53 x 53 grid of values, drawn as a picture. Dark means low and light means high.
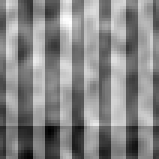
Ninth with the lowest average: bottom left. Ninth with the highest average: top middle. Average level on the scale: 50%. Stripes: upright, repeating 6 times. Seam: horizontal, 80% of the way down, the top part higher.
